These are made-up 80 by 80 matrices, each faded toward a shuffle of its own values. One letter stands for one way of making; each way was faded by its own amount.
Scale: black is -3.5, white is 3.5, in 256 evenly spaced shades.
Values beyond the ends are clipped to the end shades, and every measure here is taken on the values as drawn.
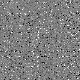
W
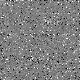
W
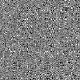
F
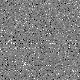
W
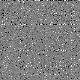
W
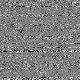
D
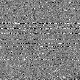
D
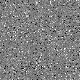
W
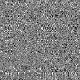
F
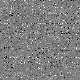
W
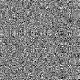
F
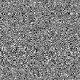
F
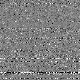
D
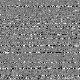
D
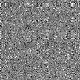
F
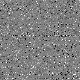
W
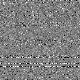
D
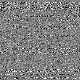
D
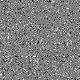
W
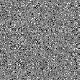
F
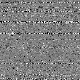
D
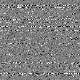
D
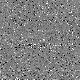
W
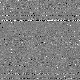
D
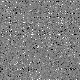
W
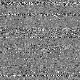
D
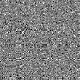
F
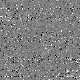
W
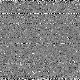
D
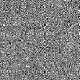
F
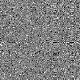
F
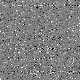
W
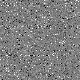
W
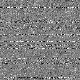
D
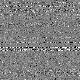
D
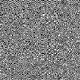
F
